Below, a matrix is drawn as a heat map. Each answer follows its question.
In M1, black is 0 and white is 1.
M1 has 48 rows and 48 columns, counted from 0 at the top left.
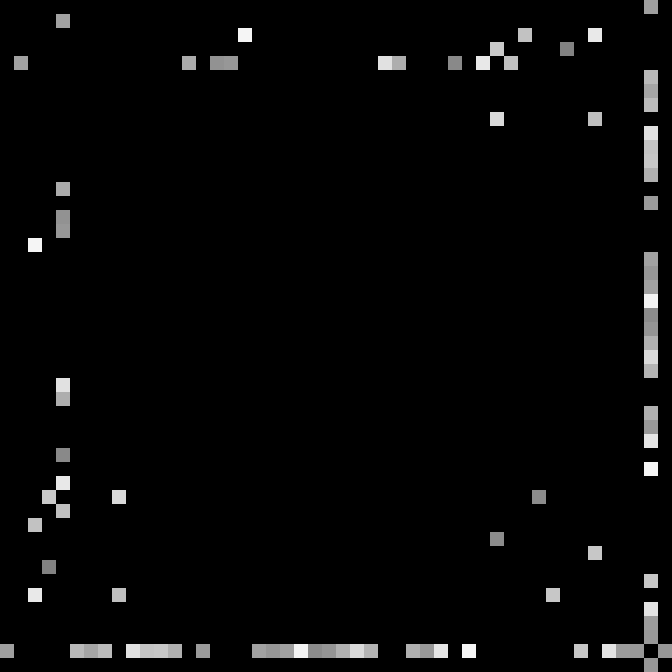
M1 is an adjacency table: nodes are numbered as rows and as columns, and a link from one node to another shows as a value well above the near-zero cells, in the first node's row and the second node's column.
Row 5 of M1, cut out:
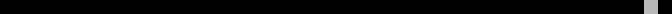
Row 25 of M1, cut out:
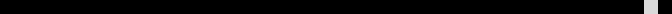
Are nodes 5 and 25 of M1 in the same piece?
yes
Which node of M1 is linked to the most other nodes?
node 46
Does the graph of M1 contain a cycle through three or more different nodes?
no
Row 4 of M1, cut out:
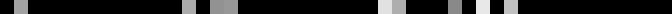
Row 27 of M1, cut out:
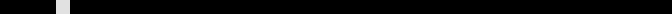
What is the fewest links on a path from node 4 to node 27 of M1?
1
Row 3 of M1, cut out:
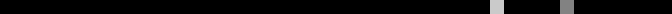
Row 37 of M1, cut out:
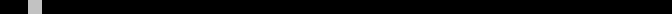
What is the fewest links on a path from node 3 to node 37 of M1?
5
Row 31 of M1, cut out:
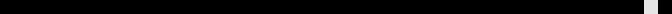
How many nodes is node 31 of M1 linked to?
1
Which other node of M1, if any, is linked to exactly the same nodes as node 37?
node 17
